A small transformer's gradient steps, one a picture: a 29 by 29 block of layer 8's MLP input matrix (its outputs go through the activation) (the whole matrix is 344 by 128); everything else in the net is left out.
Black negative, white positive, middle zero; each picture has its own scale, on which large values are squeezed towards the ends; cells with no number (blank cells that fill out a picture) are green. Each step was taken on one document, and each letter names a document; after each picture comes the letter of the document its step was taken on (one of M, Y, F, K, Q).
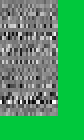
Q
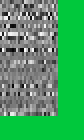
Q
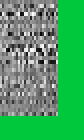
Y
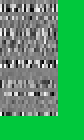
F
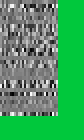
F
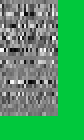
Q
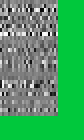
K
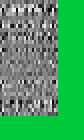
K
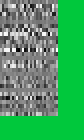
Q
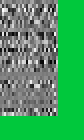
K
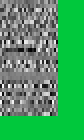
F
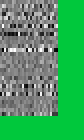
Y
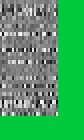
Y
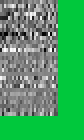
Y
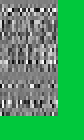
K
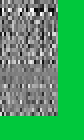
K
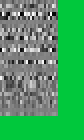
Q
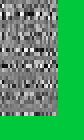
Q
